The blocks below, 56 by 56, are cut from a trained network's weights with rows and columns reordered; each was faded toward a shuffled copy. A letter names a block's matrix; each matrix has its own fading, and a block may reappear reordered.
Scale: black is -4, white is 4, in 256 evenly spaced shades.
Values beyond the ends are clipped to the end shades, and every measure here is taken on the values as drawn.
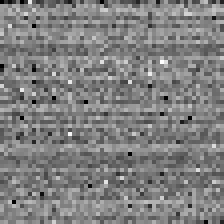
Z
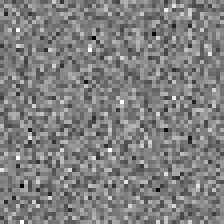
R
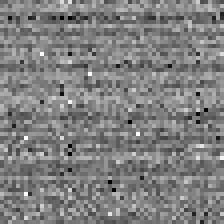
Z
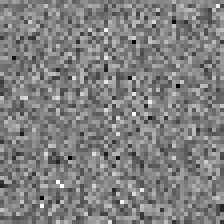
R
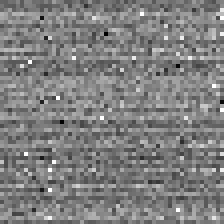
Z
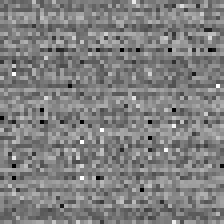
Z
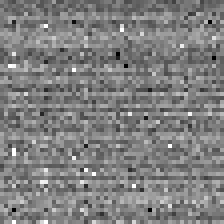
Z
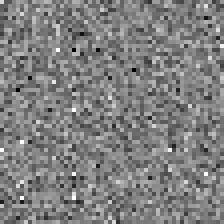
R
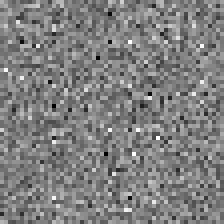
R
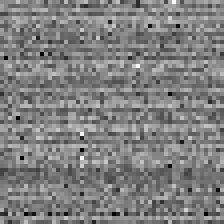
Z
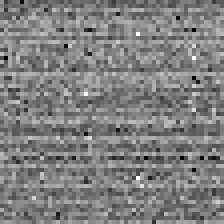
Z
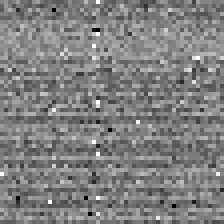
Z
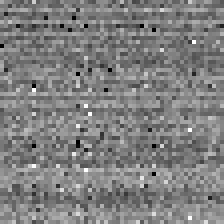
Z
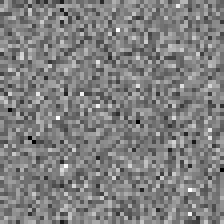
R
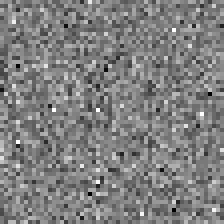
R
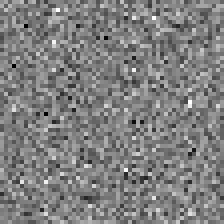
R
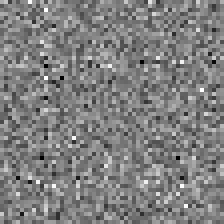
R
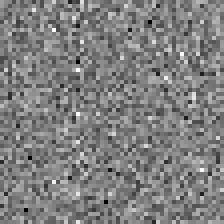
R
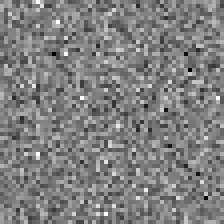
R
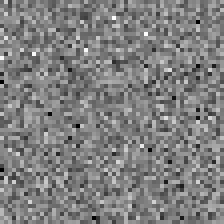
R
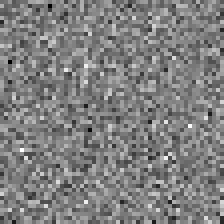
R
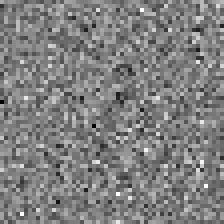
R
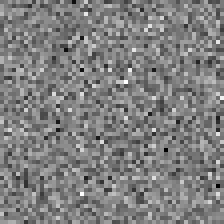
R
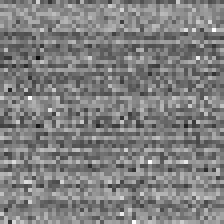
Z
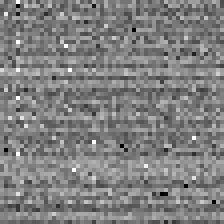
Z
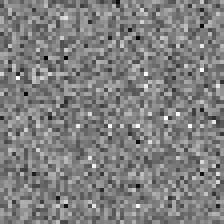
R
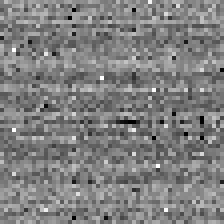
Z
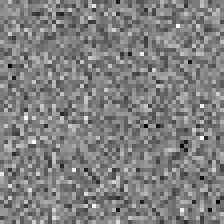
R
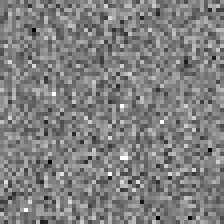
R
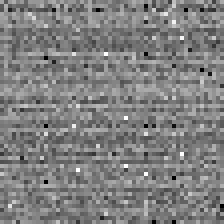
Z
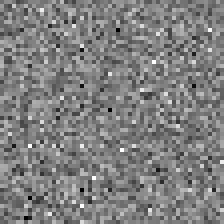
R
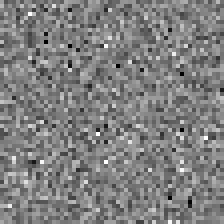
R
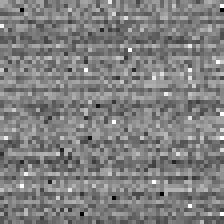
Z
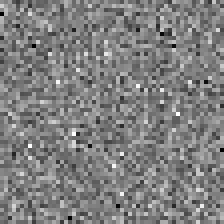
R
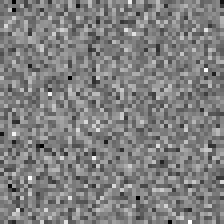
R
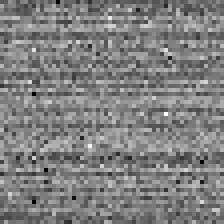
Z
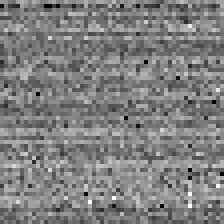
Z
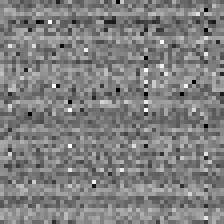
Z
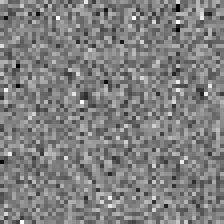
R
